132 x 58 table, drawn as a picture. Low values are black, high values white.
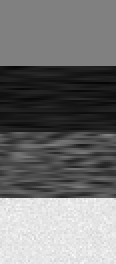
The table splits into 4 rows of 1 panel. Panel 1,1: middling, flat. Panel 2,1: very low, streaked across, faint in contrast. Panel 3,1: low, streaked across. Panel 4,1: very high, fine-grained, faint in contrast.
